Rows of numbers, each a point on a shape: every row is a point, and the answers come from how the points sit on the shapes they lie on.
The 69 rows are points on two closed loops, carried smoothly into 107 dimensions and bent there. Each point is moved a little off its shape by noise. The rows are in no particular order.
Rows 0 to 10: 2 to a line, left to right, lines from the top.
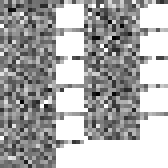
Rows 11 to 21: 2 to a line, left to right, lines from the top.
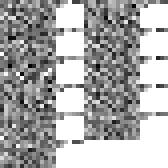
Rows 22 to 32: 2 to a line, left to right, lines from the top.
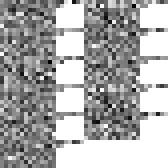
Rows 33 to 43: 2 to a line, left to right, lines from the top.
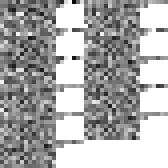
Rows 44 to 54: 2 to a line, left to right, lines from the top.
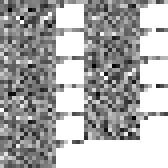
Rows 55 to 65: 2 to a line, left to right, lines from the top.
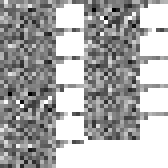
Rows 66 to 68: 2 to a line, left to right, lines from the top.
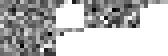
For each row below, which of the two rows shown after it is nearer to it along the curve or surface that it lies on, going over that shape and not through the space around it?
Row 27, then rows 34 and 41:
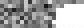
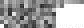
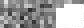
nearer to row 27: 34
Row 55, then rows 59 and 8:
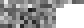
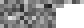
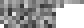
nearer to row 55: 8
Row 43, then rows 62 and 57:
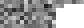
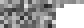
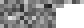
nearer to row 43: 57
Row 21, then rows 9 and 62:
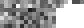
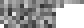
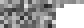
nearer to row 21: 9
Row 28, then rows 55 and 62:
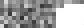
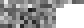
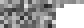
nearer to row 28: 55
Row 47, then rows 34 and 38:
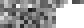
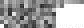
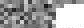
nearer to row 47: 34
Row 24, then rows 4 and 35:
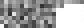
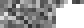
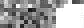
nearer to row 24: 35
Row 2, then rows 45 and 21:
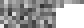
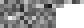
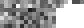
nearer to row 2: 21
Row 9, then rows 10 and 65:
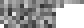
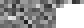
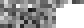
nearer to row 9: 65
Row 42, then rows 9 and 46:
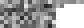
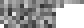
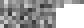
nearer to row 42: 9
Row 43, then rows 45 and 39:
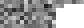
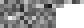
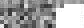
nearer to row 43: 45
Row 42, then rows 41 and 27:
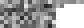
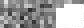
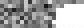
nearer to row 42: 27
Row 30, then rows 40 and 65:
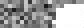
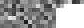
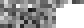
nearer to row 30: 40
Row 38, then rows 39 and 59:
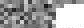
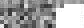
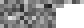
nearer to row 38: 59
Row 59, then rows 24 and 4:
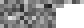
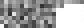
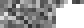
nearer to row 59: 4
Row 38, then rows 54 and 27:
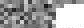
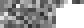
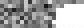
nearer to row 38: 27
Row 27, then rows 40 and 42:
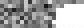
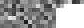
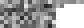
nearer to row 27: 42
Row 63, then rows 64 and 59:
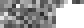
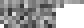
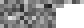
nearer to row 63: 59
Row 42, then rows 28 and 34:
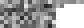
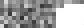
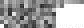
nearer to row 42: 34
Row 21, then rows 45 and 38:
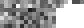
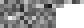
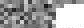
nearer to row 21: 45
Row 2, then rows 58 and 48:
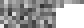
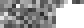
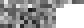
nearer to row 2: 48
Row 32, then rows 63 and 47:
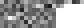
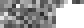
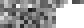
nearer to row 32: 63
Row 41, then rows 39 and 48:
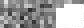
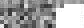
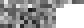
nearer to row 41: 48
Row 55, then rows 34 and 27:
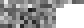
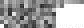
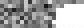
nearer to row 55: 34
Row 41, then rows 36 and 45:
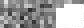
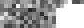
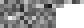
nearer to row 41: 36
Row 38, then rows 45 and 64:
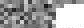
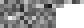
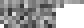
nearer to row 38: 45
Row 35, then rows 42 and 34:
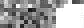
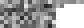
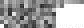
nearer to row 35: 34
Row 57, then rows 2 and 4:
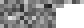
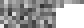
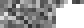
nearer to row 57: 4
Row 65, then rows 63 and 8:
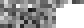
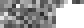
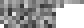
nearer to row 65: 63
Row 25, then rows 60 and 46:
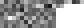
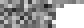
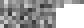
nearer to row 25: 60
